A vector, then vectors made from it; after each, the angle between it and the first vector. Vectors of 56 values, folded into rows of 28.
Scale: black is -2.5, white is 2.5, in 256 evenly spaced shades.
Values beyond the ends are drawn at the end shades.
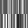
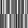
orthogonal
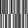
orthogonal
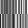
orthogonal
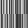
partly aligned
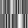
partly opposed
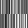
orthogonal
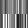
nearly parallel
